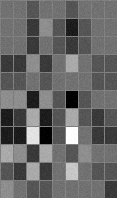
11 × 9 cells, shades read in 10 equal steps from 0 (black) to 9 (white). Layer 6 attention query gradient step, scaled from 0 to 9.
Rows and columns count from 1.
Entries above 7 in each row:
0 0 0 0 0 0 0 2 0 0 0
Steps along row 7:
up up down up up down down up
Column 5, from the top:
4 3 3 4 4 3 3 3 4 4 4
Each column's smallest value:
1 1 1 0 3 0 3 2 2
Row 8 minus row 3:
-3 -3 6 -4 0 7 1 -2 -2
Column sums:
38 36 42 35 39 45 41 37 36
